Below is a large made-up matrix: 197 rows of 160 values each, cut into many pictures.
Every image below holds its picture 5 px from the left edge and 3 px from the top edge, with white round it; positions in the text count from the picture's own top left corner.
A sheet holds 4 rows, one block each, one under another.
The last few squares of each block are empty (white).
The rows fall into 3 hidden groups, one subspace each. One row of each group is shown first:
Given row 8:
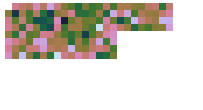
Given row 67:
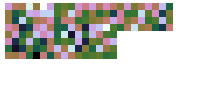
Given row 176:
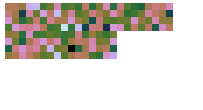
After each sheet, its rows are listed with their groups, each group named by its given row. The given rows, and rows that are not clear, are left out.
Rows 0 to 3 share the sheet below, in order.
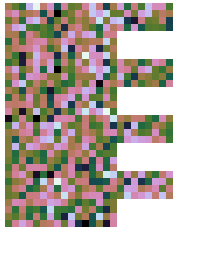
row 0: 8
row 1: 8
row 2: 8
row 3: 8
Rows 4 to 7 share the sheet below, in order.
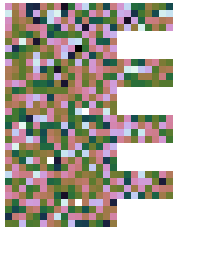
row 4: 67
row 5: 8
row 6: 176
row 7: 67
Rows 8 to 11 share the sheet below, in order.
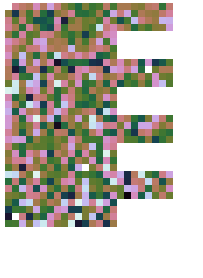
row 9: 176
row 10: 8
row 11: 67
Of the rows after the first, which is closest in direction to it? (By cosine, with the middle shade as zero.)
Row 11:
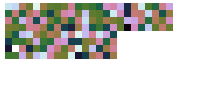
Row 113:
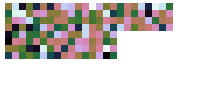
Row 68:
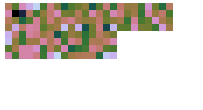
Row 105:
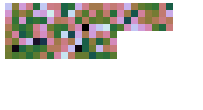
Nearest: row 113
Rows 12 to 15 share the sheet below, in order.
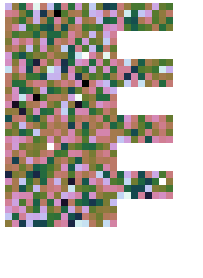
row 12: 8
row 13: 67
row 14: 67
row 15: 67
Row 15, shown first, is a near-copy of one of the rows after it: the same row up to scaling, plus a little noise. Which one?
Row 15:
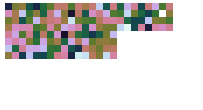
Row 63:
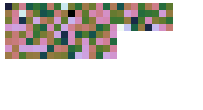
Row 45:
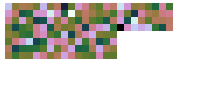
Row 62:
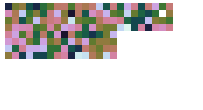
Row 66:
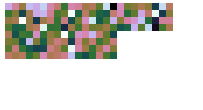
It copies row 62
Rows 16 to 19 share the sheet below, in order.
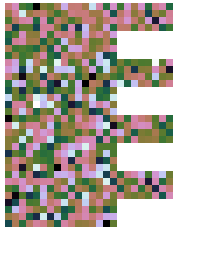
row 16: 176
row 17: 176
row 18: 8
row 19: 176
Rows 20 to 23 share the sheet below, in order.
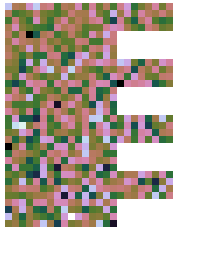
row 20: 8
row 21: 67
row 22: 176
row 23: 176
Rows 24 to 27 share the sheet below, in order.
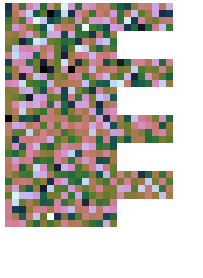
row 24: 67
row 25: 67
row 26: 8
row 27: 176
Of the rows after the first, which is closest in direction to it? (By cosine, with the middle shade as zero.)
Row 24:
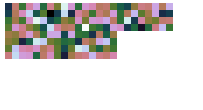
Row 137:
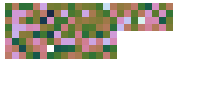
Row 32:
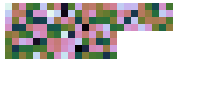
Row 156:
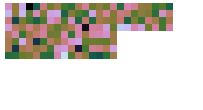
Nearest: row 137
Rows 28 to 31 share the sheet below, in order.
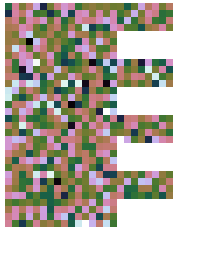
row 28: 67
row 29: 176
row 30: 67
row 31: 8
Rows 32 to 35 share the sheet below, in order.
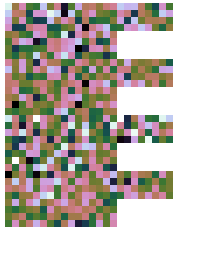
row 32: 67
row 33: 67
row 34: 67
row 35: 8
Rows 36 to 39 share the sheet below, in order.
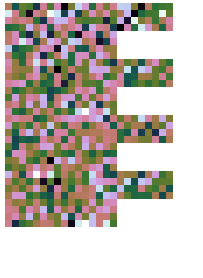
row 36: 67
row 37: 8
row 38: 176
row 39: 8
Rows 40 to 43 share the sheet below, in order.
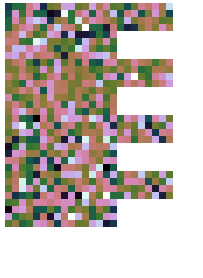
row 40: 67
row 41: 8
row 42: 176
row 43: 176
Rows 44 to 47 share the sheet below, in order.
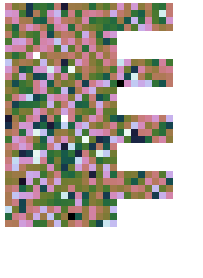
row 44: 67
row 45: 67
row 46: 67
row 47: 176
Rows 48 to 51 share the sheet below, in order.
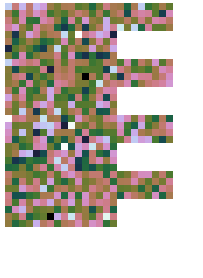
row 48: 67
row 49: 8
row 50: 67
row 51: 176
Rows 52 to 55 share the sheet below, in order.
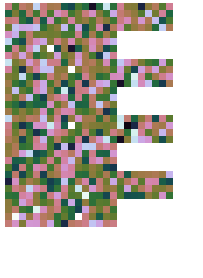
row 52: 176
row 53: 67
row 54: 67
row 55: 67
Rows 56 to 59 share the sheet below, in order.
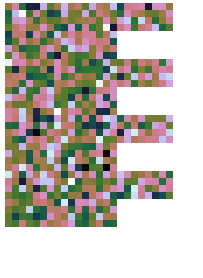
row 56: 176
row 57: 8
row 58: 8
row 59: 67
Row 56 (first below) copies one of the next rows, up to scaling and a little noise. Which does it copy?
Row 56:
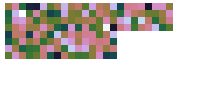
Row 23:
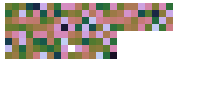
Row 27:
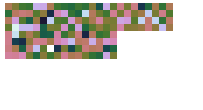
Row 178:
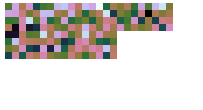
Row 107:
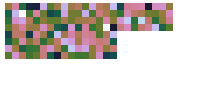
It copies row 107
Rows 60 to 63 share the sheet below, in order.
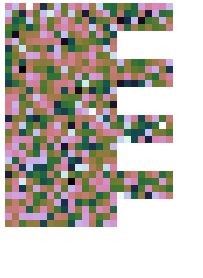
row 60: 176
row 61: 67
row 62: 67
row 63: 67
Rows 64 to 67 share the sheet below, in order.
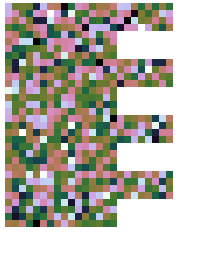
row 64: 67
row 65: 176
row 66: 67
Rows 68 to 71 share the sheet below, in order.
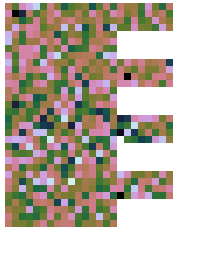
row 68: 176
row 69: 67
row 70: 67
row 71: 67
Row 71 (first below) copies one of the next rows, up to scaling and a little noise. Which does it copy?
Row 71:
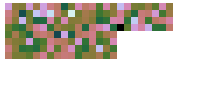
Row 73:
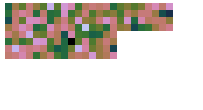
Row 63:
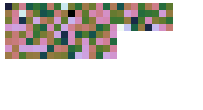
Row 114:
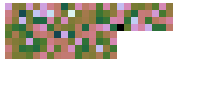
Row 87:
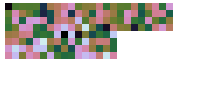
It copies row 114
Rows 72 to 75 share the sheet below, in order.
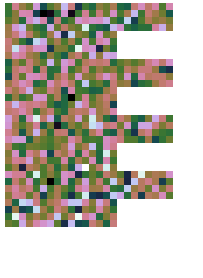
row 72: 67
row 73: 67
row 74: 8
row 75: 67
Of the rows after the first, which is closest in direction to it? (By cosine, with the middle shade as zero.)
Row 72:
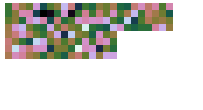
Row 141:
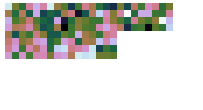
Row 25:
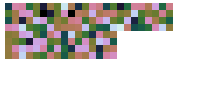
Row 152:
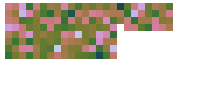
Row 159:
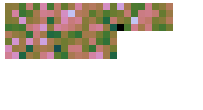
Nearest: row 25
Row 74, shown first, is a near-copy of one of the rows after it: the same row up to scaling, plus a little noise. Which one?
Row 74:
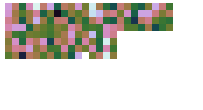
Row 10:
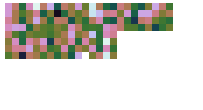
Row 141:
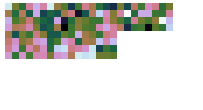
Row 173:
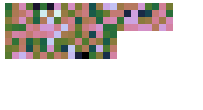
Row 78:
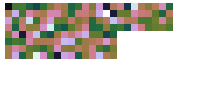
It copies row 10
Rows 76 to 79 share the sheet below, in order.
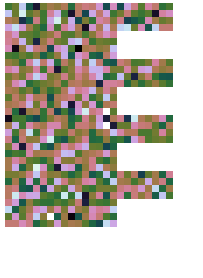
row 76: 67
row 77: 8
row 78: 8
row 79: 176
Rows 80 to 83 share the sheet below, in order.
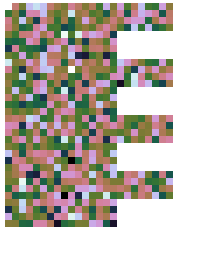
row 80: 67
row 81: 67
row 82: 176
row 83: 176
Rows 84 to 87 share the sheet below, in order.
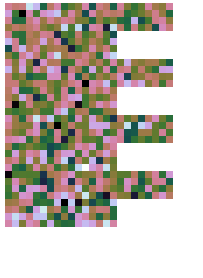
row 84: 176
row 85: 67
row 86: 8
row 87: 67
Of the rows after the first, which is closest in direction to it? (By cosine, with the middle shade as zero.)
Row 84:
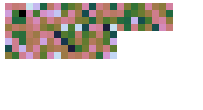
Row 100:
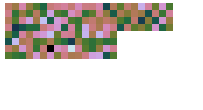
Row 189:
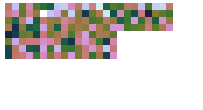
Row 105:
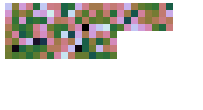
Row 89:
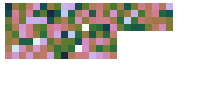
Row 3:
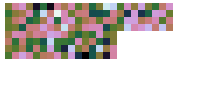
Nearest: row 189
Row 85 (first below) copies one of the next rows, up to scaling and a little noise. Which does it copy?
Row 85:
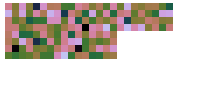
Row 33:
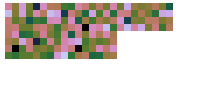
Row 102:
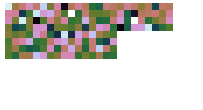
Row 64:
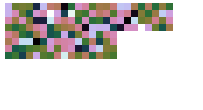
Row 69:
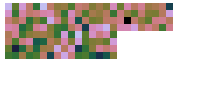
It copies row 33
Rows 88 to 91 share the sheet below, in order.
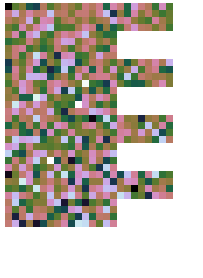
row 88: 8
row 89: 67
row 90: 176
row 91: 67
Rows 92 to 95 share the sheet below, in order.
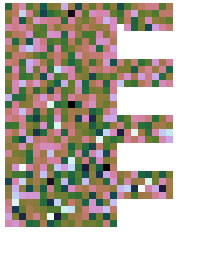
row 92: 67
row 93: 176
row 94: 8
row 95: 176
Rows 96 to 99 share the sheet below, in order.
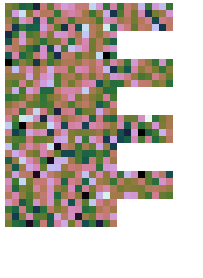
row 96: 176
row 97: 8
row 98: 176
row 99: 67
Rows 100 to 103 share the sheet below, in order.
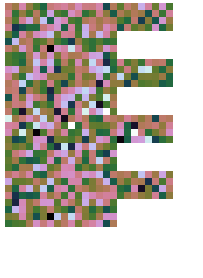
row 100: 176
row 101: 8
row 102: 67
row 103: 176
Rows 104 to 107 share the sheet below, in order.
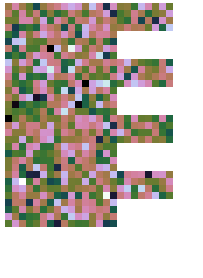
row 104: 176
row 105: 67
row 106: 8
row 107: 176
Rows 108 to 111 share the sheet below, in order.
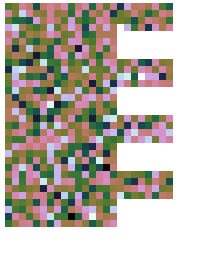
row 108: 67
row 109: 176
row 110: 8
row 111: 176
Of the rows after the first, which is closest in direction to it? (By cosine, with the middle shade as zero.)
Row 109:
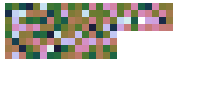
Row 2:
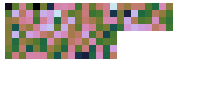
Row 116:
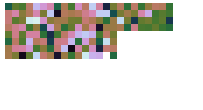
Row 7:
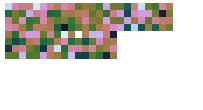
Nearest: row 2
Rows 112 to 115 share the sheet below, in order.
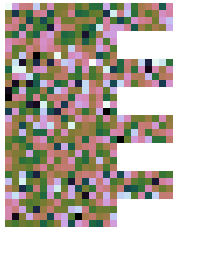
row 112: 8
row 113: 176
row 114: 67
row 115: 67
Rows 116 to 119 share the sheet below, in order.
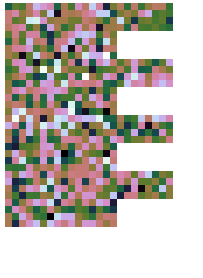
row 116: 8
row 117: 8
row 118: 176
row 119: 176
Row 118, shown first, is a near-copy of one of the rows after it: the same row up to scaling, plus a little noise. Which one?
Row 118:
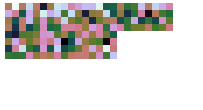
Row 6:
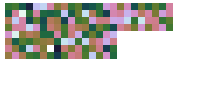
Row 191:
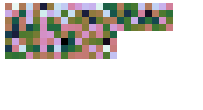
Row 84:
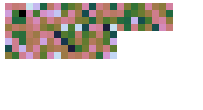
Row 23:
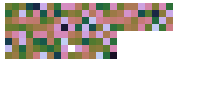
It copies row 191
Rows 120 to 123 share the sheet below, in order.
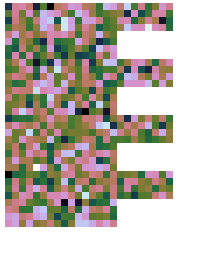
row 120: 8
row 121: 8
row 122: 8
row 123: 67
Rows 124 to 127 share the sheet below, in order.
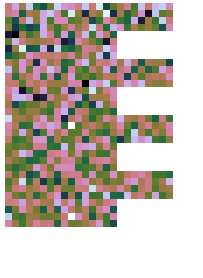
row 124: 176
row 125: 67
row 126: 67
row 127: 176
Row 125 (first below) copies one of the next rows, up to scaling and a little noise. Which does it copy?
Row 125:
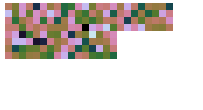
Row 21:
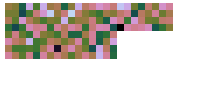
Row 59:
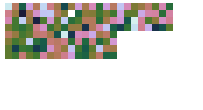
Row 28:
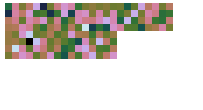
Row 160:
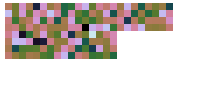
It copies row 160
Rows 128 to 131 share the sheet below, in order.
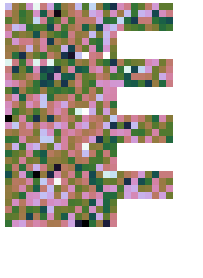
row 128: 8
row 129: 8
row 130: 8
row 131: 8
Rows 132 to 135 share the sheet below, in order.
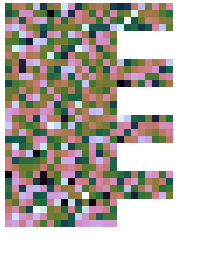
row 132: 67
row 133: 67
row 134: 67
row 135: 67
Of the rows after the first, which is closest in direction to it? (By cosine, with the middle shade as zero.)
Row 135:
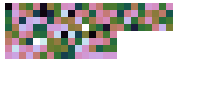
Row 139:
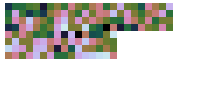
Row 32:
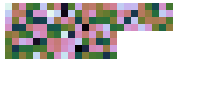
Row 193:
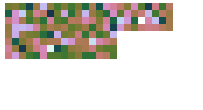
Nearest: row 139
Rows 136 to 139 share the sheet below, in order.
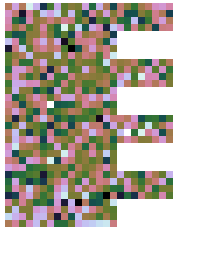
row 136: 176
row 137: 176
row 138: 176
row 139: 67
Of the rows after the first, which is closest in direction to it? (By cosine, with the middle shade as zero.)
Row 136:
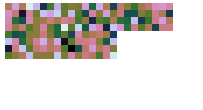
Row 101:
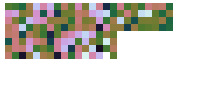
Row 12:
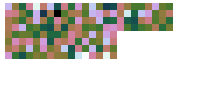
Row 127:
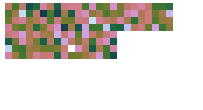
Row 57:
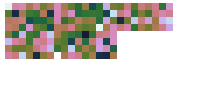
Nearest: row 57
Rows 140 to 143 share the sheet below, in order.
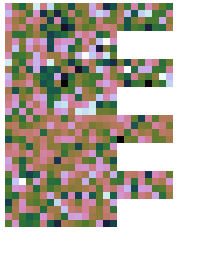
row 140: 8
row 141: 8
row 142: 67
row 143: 176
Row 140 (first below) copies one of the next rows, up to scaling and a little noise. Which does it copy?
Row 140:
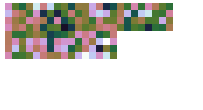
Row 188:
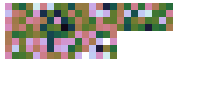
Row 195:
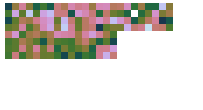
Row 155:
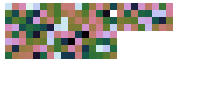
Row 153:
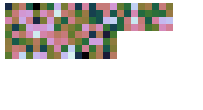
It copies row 188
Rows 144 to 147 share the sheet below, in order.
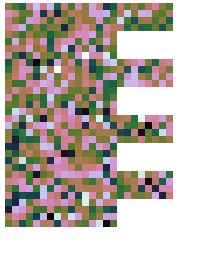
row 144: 8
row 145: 8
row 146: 176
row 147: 176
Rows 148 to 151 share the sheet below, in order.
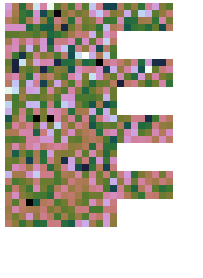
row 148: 8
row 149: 176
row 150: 8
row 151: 8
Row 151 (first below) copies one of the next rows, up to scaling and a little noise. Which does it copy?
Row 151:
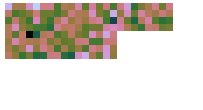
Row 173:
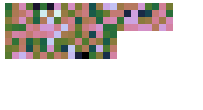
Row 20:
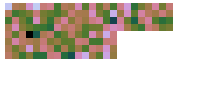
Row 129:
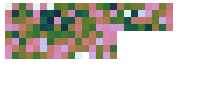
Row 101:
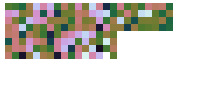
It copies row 20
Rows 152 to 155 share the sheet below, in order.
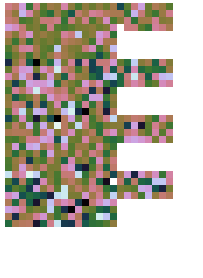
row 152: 67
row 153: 8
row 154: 8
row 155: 8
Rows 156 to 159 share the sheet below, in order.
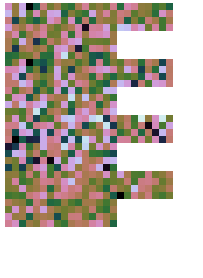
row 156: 67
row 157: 67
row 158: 176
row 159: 67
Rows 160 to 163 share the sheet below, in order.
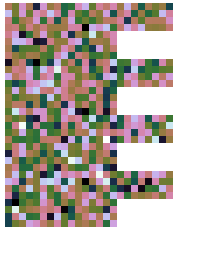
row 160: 67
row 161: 8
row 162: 176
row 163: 176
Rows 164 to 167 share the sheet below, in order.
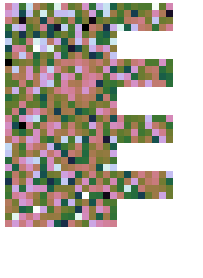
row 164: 176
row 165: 8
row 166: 176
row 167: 67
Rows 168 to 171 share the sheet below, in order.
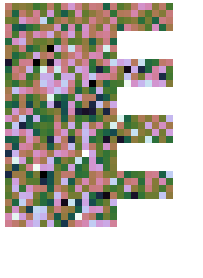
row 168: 176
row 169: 8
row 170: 67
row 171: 67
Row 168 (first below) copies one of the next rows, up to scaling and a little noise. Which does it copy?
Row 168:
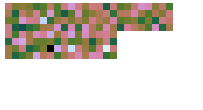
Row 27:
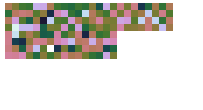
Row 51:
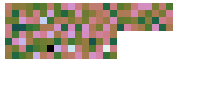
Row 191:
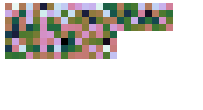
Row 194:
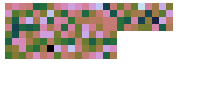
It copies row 51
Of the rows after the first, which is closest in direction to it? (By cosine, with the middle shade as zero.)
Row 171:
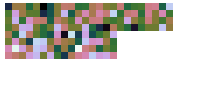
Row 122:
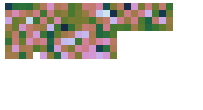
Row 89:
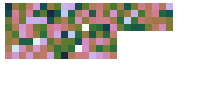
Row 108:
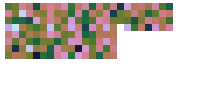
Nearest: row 89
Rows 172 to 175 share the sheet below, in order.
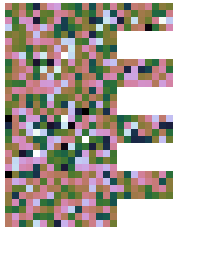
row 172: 8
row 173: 8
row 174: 67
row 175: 8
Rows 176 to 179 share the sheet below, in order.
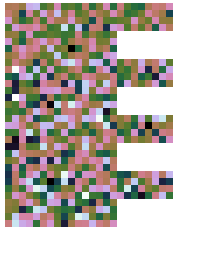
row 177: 176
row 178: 176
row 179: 67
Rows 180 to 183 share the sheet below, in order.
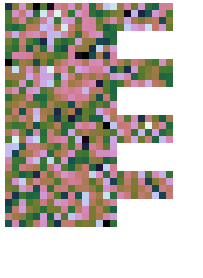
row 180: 8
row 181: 8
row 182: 176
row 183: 176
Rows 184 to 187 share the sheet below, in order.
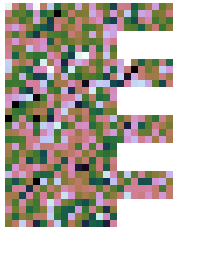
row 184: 8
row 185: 67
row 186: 8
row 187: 8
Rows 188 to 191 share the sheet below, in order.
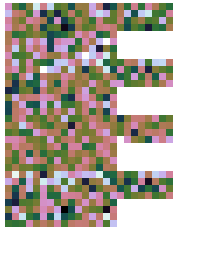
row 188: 8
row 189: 176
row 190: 67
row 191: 176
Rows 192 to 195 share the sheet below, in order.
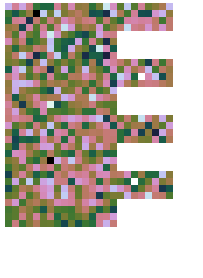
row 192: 8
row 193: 176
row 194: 176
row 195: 8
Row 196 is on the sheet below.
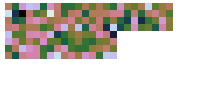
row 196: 176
